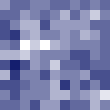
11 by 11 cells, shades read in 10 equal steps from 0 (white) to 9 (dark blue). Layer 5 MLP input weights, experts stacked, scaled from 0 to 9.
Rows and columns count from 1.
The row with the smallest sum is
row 5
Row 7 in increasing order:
2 4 5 6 6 6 6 7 7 7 9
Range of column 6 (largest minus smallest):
4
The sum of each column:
60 71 47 48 54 44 55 59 57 51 61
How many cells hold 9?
1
